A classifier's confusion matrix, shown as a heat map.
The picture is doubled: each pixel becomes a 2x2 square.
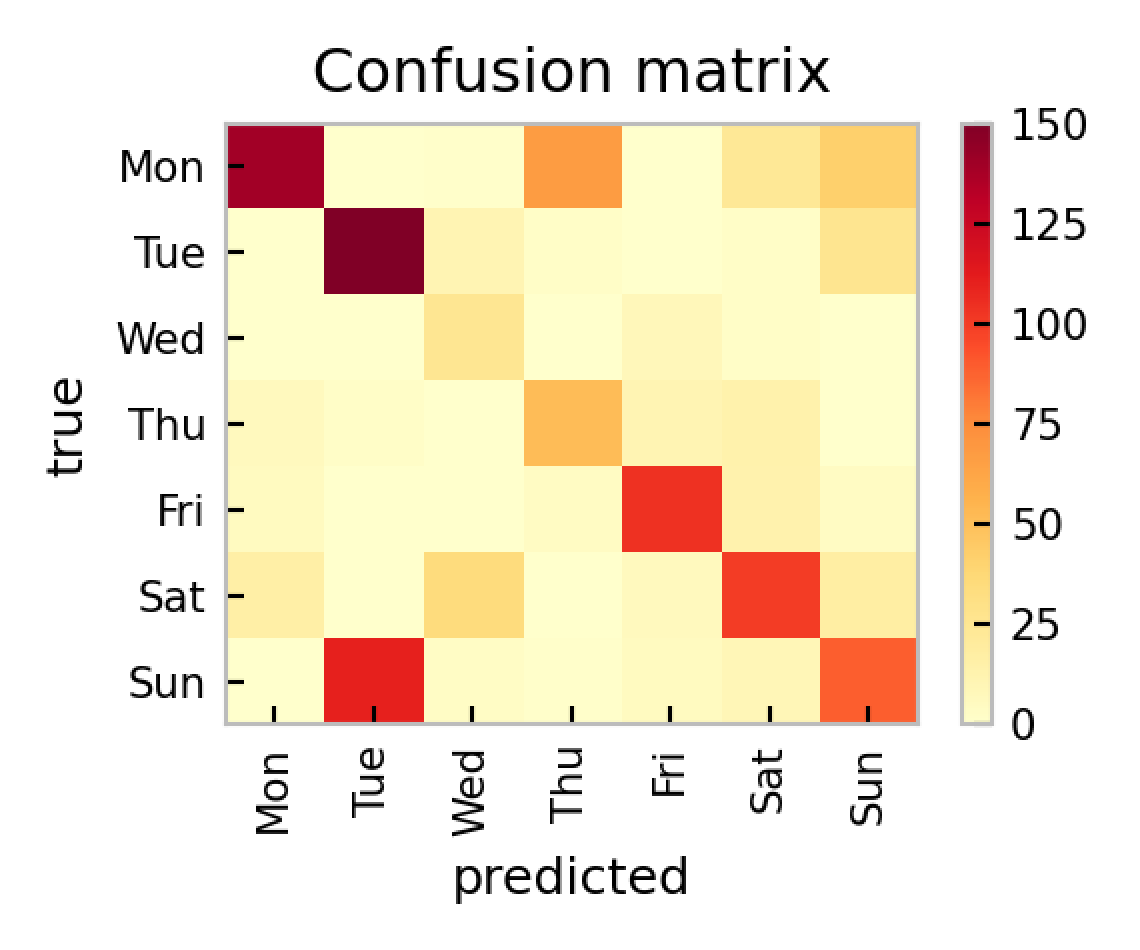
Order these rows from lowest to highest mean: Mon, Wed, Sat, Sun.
Wed, Sat, Sun, Mon
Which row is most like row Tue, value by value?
Sun
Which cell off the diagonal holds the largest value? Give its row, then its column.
Sun, Tue
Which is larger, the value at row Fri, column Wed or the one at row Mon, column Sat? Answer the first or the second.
the second
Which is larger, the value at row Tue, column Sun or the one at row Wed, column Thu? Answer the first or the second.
the first
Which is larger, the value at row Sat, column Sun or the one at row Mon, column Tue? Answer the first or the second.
the first
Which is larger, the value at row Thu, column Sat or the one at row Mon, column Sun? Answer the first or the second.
the second
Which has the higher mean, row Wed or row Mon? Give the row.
Mon
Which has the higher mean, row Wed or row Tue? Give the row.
Tue
